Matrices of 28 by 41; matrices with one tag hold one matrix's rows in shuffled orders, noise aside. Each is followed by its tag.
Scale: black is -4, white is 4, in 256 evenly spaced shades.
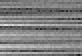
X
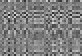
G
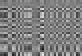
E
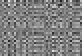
G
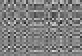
G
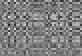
G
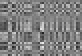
E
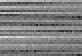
X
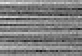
X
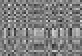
G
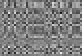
G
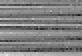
X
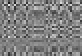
G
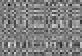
G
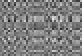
G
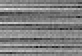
X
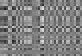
E
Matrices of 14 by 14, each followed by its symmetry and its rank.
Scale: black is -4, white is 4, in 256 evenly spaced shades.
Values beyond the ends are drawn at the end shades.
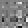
antisymmetric, rank two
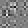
antisymmetric, rank two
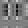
neither, rank one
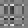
neither, rank one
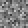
antisymmetric, full rank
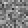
neither, full rank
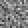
antisymmetric, full rank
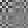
symmetric, rank one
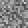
neither, full rank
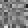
antisymmetric, rank two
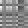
neither, rank one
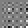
symmetric, rank one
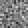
antisymmetric, full rank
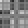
symmetric, rank one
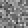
neither, full rank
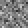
antisymmetric, full rank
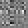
antisymmetric, rank two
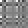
symmetric, rank one
